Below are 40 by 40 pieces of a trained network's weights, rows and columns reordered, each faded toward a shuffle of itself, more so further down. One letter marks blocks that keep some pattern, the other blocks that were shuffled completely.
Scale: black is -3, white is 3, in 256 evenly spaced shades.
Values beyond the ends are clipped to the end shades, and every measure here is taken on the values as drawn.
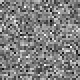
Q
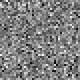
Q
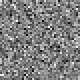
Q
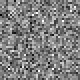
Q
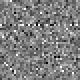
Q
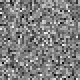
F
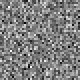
Q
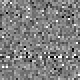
Q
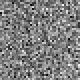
F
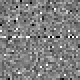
Q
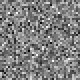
F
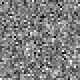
F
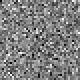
F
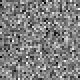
F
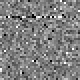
Q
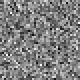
F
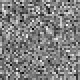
Q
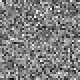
F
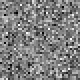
F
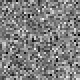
F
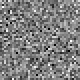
F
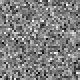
F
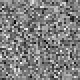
F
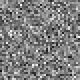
Q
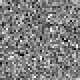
F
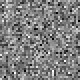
F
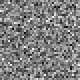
F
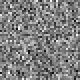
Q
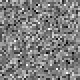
F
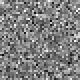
F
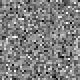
F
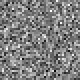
Q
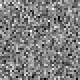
Q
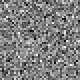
Q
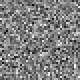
F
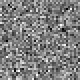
F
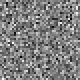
Q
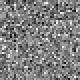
F
